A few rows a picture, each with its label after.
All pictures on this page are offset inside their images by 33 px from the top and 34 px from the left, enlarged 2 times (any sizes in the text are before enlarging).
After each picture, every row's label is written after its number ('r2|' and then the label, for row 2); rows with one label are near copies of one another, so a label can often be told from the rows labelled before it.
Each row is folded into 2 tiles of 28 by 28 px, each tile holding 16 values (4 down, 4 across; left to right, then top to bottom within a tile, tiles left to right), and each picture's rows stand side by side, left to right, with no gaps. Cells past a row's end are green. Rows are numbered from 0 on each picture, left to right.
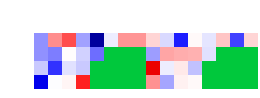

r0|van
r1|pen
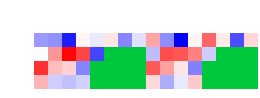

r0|pen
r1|pen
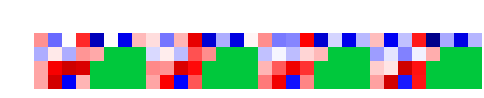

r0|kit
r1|kit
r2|kit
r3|kit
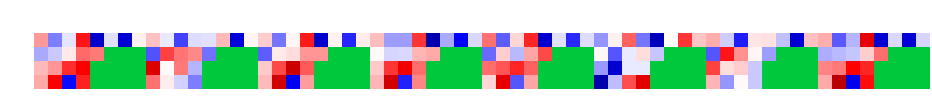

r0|kit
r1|pen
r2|kit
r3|kit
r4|kit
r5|van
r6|pen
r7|kit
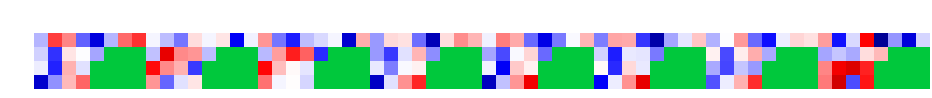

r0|van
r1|pen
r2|pen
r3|van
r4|van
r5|van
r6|van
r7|kit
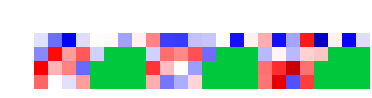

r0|pen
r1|pen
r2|kit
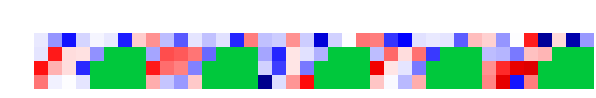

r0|pen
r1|pen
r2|van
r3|pen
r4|kit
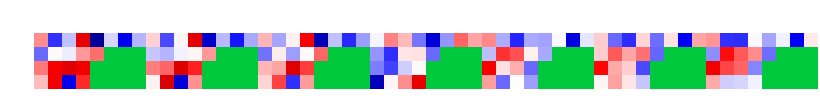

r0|kit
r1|kit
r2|kit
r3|van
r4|pen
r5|pen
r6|pen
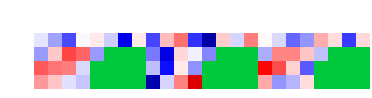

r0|pen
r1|van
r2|pen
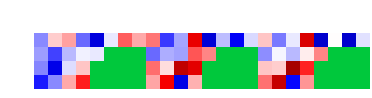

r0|van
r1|kit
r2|kit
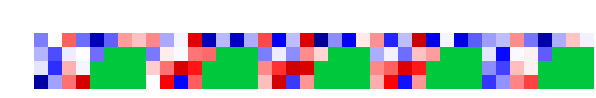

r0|van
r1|kit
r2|kit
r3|kit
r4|van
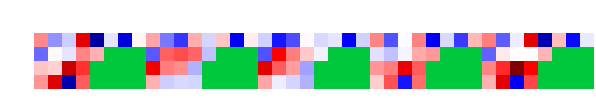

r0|kit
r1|pen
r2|pen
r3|kit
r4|kit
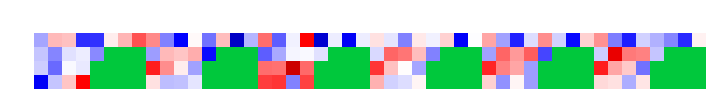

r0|van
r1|pen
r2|kit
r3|pen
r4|pen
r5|pen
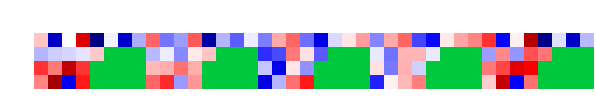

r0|kit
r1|kit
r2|van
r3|van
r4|kit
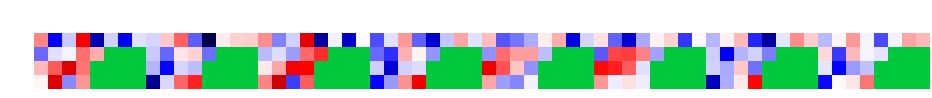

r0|kit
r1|van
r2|kit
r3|van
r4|pen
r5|pen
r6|van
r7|van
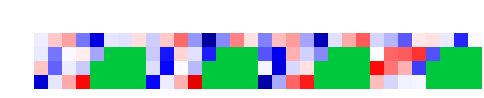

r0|van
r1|van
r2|van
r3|pen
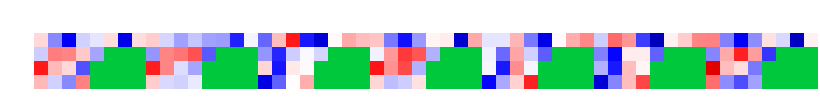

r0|pen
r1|pen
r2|van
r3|pen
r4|van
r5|van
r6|pen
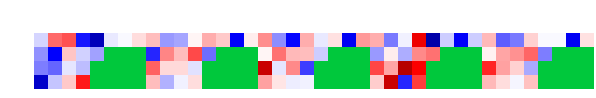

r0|van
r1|pen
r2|pen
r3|kit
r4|pen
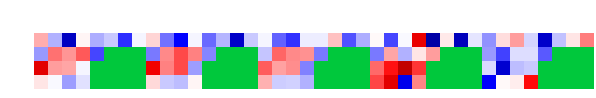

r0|pen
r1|pen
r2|pen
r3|kit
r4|van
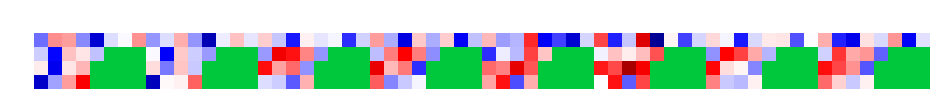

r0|van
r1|van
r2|pen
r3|pen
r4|kit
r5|kit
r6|pen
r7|pen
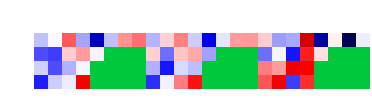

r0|van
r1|van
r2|kit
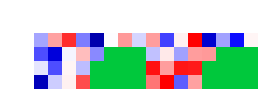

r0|van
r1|kit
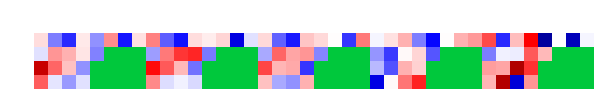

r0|pen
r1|pen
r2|pen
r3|van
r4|kit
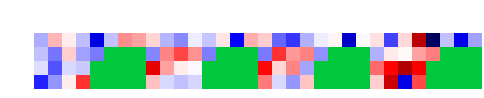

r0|van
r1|pen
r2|pen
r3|kit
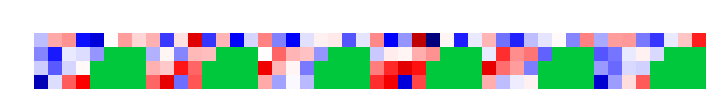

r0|van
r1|kit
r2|pen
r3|kit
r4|pen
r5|van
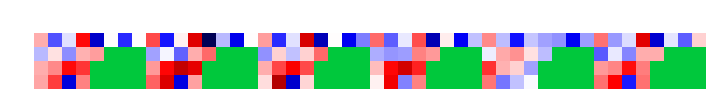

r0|kit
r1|kit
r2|kit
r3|kit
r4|pen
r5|kit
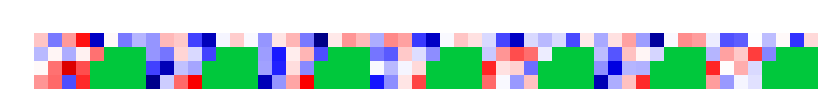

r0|kit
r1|van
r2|van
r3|van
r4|pen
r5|van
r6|pen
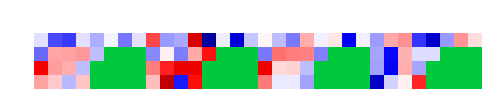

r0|pen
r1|kit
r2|pen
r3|van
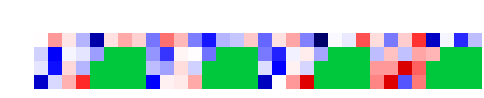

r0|van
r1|van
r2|van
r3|kit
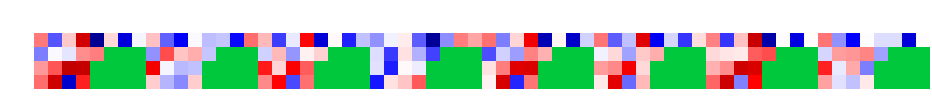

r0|kit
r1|pen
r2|kit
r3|van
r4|kit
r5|kit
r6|kit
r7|pen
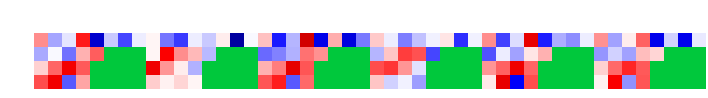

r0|kit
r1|pen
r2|kit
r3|pen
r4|kit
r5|kit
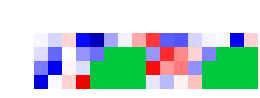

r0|van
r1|pen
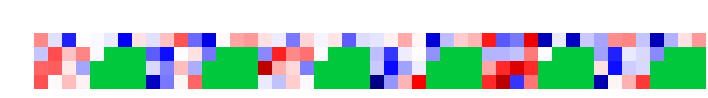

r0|pen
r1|van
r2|pen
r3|van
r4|kit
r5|van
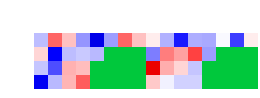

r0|van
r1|pen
